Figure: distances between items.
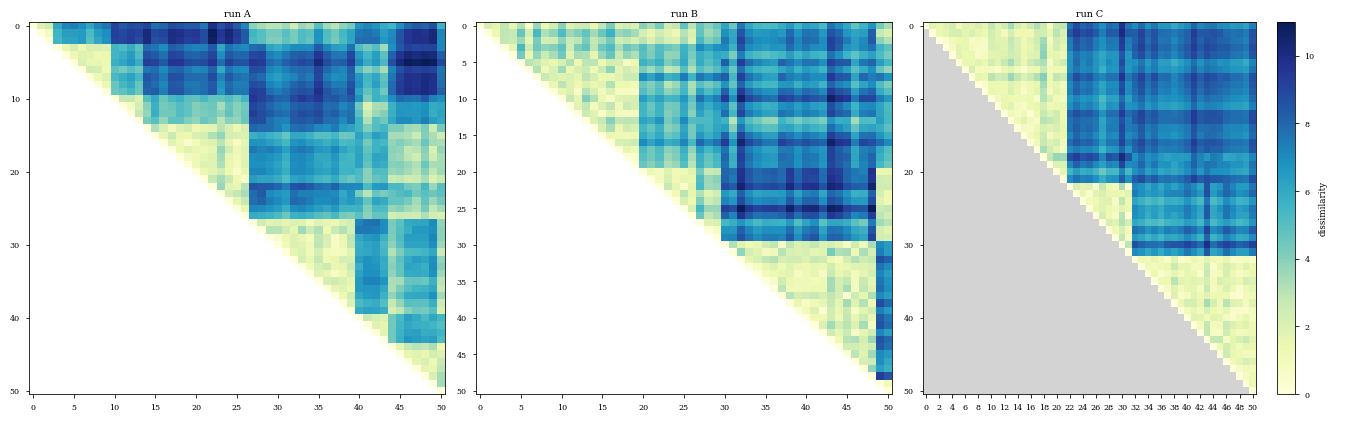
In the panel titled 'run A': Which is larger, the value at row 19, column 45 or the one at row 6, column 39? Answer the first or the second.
the second
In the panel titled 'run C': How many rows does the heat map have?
51
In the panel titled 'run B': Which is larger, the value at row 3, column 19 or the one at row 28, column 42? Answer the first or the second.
the second
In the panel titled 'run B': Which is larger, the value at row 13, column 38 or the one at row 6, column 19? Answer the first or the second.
the first
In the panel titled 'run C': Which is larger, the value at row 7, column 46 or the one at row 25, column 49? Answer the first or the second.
the first
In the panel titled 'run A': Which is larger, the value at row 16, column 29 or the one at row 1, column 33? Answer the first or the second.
the first
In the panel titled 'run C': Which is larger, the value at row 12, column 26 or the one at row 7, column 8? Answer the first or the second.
the first
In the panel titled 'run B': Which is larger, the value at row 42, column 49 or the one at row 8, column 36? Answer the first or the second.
the first
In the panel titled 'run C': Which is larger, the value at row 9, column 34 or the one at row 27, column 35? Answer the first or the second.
the first
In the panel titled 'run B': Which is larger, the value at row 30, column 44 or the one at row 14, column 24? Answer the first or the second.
the second
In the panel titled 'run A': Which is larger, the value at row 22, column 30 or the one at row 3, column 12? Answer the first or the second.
the first
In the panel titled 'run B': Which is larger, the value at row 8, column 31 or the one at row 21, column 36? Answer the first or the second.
the second
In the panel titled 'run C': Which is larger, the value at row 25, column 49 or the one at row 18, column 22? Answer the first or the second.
the second
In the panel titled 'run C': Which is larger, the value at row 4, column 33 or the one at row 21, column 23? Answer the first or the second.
the first
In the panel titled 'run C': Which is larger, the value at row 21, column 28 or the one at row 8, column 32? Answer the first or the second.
the second
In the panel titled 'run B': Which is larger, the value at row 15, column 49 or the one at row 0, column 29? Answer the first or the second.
the first
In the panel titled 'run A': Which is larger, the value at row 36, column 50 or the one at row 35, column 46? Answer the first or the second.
the second
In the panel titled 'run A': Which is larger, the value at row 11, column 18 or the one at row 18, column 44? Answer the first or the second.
the first
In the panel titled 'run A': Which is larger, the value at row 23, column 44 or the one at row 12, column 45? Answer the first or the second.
the second
